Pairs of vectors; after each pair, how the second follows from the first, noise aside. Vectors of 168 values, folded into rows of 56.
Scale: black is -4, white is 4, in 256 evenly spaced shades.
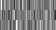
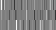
partly zeroed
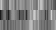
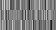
shuffled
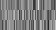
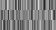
shuffled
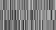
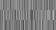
shrunk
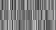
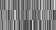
shuffled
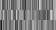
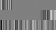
partly zeroed
